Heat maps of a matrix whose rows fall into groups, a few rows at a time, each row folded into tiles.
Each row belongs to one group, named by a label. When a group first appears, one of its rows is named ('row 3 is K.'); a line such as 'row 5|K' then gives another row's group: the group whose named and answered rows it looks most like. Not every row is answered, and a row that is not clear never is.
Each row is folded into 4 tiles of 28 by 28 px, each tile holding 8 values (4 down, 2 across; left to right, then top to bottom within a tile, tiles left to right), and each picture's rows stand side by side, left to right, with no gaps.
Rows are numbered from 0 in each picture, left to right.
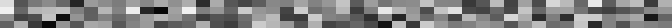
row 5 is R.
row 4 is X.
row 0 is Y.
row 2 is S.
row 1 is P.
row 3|Y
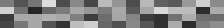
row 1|Y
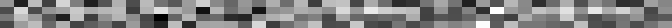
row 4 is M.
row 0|M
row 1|Y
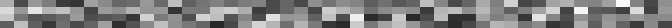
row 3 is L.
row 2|L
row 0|Y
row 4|S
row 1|S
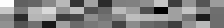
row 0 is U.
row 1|P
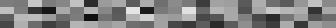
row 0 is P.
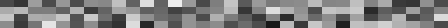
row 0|S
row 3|L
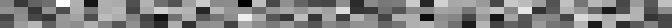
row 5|R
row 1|Y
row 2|M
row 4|U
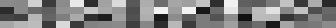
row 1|U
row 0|M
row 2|U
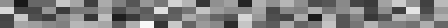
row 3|X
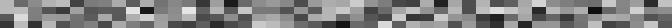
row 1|R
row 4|Y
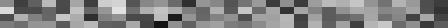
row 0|X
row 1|Y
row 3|U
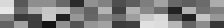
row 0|Y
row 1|S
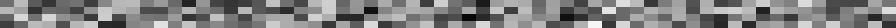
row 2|S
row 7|L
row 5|M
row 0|L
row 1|L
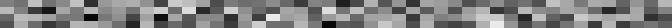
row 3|S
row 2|L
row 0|P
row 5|R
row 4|S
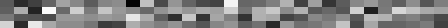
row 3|P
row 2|U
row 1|M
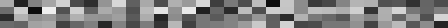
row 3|L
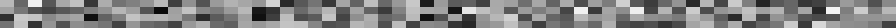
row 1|P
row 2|L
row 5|R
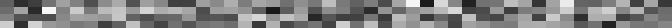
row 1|Y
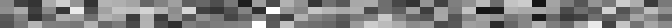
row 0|X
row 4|P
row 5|M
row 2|M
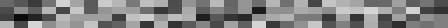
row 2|P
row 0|X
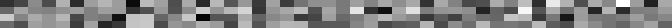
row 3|P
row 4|X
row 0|S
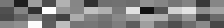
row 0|M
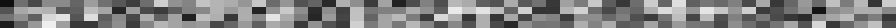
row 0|S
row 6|U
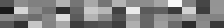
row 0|S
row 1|R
